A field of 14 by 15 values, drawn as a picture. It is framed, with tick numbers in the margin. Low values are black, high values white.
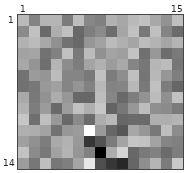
The bottom middle is the roughest part. There are no regular stripes. The halves do not mirror each other. The ninth with the lowest average is the bottom middle. In the bottom middle lies a patch that is rougher than the rest.
